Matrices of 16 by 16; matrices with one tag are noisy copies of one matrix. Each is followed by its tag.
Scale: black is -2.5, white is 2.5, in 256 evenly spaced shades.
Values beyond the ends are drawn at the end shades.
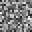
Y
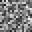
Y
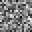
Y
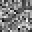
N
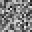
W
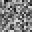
W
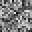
N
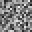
W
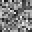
N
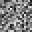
W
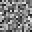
Y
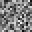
W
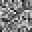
N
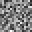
W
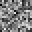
N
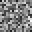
Y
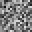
W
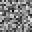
Y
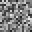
Y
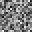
W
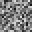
W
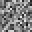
W
